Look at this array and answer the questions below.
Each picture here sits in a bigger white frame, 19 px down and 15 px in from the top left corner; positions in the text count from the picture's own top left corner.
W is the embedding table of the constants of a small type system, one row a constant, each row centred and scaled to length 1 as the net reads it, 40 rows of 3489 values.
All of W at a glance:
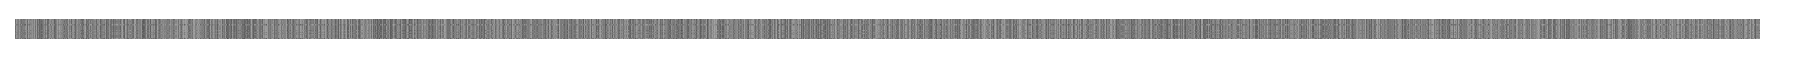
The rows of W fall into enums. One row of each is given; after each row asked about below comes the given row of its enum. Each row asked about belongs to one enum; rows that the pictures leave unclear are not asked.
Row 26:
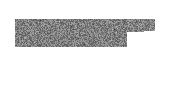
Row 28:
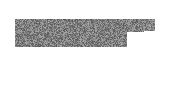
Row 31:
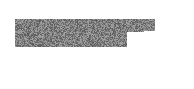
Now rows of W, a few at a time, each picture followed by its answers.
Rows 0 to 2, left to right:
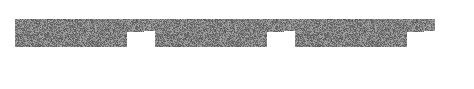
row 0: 28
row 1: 28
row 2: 28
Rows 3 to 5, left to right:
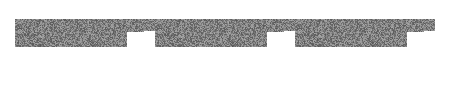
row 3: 31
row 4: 31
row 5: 31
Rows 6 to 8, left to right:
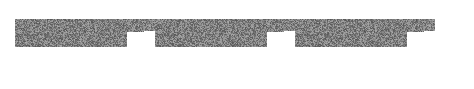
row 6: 28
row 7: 31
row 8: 28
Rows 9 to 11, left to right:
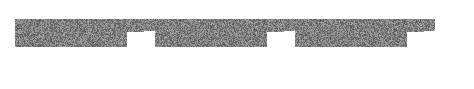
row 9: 31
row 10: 26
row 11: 26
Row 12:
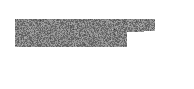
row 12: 26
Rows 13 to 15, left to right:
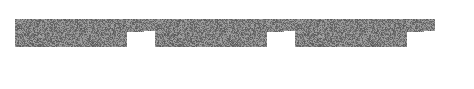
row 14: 31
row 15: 31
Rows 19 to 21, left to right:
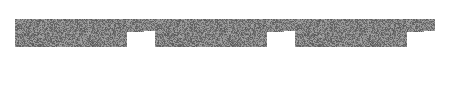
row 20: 31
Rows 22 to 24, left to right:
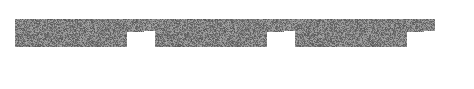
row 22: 28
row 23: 28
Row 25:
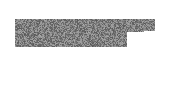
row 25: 31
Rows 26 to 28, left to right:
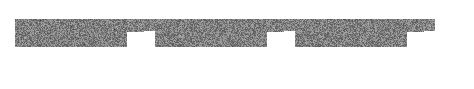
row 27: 31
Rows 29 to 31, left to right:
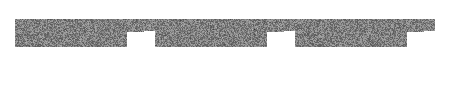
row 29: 28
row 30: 26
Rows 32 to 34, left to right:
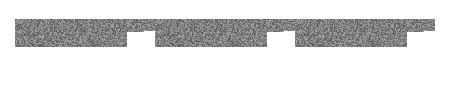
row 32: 31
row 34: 31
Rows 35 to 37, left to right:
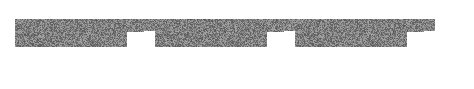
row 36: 28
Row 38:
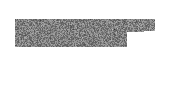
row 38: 26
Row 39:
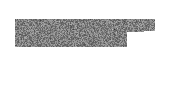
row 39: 26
